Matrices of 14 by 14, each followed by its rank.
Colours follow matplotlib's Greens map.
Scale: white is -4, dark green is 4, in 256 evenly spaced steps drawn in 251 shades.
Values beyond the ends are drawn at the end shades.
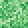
full rank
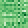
three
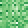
three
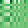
one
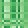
one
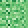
three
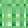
one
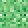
three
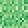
three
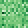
three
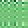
one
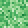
full rank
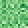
three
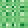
one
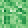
three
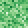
full rank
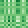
one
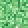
full rank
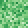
full rank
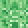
three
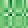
one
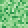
full rank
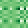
one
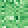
three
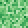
full rank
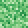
full rank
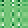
one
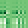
one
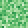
full rank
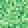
full rank
